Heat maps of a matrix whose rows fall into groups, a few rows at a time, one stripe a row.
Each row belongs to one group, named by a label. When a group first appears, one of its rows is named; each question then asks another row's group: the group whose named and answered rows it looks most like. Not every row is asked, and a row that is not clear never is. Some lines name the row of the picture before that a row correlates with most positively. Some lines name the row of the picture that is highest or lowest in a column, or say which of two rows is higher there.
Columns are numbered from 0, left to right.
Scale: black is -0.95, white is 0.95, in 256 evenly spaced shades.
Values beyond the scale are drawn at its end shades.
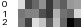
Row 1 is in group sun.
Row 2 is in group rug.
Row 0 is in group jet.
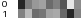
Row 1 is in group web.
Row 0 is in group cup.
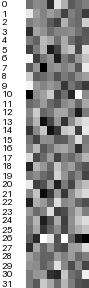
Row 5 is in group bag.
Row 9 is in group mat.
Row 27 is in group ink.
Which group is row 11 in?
bag
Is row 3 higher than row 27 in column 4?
Yes
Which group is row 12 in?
web
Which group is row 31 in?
rug
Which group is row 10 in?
cup
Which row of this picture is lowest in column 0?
10
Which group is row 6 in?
jet
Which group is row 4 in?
rug
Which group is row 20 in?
jet
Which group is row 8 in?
jet
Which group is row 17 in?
jet
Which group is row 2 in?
sun
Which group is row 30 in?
sun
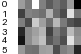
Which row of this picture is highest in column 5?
2
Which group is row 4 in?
cup
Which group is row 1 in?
cup
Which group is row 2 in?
rug
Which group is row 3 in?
cup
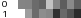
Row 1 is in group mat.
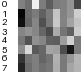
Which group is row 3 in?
sun
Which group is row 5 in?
web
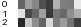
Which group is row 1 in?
jet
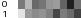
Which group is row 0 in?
web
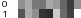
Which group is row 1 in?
sun
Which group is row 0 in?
web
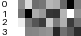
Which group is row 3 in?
mat
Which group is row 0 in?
web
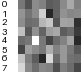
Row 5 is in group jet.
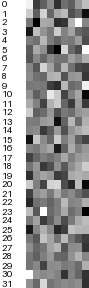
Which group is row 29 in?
ink
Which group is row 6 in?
ink
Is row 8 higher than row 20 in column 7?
No
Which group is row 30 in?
mat
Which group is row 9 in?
sun
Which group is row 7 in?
rug
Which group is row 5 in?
sun
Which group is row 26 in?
rug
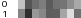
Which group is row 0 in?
jet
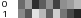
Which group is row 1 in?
rug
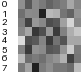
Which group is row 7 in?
ink
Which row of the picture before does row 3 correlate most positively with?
0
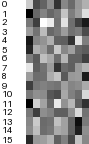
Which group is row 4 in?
cup
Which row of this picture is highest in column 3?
2
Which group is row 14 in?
web
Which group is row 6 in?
rug
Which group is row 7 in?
jet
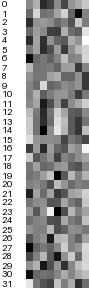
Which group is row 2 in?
cup
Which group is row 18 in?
web
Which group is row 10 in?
web
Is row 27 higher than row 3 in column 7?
Yes
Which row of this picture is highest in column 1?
1
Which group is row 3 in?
sun
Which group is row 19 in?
bag
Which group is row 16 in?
ink
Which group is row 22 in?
sun
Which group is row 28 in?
bag
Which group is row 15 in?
mat
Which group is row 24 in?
sun
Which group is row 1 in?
web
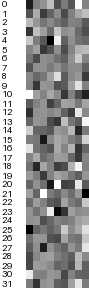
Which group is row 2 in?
mat
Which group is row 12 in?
cup
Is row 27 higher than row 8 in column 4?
No
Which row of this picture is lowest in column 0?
25
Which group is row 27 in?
ink
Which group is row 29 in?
cup
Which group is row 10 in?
mat
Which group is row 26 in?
sun
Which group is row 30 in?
mat
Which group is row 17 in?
web
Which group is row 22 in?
sun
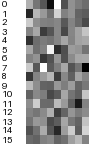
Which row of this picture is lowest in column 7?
11
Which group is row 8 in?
cup
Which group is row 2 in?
mat
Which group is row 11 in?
web
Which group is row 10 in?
sun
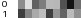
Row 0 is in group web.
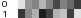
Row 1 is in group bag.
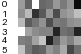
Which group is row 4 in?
bag
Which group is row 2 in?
jet
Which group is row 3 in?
mat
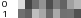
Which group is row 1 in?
rug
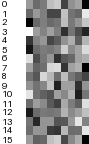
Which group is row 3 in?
mat
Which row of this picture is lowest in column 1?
13
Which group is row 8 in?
rug
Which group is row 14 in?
sun
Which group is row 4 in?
bag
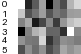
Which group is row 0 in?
jet
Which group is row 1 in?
jet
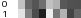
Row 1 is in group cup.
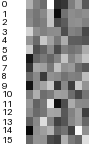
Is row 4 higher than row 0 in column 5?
Yes
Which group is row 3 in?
mat
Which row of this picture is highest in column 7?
14
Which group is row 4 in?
rug
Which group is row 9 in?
cup
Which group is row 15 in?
sun
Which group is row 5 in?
jet
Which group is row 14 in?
cup
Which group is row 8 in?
ink
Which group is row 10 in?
web
